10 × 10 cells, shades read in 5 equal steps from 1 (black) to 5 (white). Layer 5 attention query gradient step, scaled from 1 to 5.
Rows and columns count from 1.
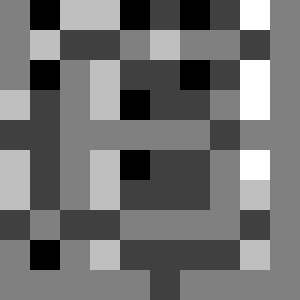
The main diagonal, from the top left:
3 4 3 4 3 2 2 3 4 3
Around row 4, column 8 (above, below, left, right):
2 2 2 5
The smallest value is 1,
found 8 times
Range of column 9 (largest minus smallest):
3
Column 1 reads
3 3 3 4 2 4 4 2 3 3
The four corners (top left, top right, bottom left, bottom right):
3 3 3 3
